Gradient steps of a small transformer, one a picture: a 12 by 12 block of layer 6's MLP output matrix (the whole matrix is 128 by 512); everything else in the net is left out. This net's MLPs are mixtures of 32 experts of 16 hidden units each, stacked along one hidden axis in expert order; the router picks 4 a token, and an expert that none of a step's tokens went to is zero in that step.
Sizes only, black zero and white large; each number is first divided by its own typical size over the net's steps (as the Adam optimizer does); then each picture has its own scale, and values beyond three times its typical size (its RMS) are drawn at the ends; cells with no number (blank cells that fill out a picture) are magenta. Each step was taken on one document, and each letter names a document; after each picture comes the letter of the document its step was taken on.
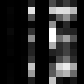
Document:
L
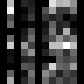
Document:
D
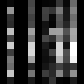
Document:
D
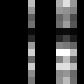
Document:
L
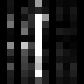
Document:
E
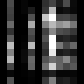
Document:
E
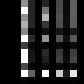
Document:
D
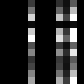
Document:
D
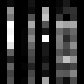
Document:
D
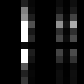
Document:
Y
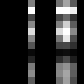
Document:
L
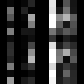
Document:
L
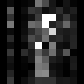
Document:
E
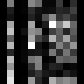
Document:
E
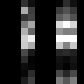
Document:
L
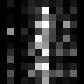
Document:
E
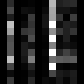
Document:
E
